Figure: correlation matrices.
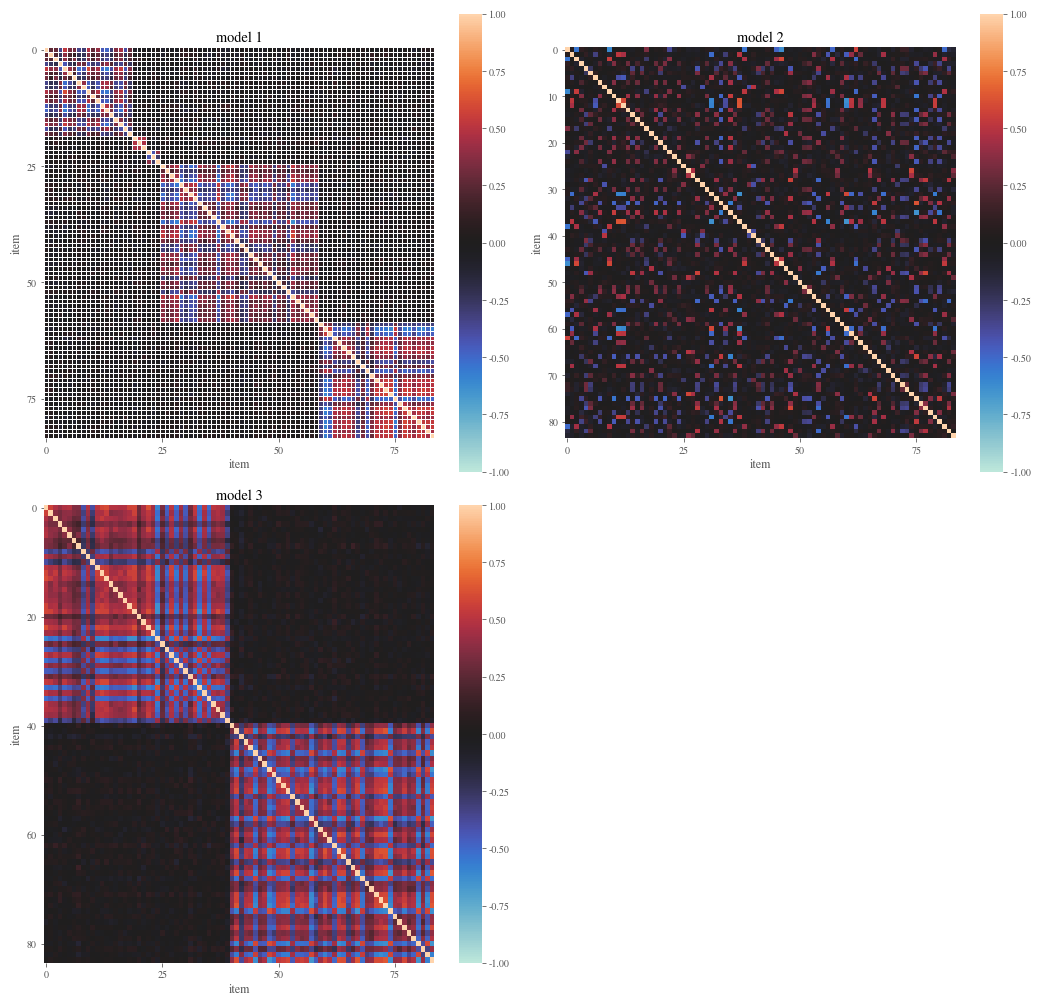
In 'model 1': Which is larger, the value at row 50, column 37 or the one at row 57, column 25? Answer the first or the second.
the second
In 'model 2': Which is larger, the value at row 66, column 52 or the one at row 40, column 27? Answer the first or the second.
the second
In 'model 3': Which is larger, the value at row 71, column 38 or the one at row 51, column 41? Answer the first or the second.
the second
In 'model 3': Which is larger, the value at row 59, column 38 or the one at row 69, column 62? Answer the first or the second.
the first
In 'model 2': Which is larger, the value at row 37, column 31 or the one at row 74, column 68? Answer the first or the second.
the second
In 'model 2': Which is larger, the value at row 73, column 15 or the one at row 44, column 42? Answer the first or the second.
the second
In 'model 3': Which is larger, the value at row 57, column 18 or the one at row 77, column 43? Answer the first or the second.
the second
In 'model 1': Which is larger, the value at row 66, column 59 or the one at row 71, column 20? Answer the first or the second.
the second
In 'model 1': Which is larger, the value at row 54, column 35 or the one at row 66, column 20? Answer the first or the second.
the first
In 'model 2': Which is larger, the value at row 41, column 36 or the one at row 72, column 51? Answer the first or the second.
the second
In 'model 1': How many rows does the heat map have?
84
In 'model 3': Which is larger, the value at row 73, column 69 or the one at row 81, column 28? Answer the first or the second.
the first
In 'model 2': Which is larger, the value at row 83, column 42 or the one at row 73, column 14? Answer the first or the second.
the first
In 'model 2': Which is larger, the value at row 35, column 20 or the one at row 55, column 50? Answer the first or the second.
the first
